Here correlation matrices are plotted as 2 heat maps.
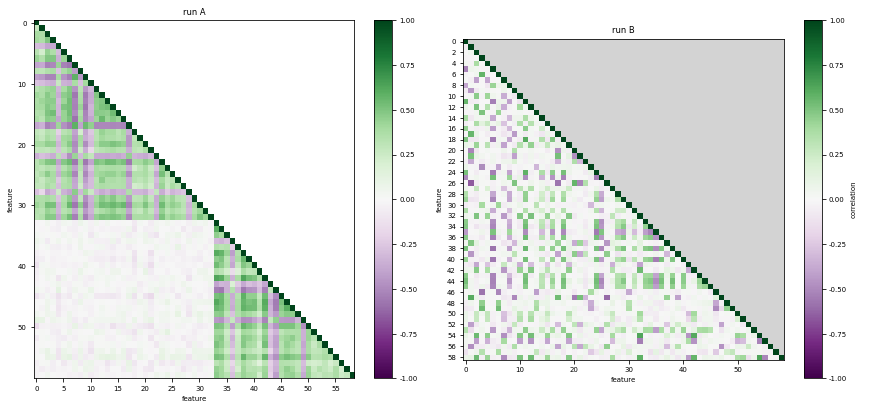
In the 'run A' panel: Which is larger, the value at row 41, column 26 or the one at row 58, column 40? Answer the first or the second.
the second
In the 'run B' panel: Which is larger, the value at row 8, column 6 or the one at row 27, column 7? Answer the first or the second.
the first
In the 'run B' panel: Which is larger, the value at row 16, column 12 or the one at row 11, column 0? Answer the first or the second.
the second
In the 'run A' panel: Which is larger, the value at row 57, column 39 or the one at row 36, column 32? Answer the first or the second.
the first
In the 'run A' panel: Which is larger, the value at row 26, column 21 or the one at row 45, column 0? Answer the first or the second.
the first
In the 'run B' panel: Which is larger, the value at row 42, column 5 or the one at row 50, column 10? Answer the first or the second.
the second
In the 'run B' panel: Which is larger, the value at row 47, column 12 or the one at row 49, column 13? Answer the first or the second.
the second
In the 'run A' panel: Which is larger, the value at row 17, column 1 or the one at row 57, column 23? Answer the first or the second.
the second
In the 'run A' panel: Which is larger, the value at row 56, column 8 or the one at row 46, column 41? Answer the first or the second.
the second
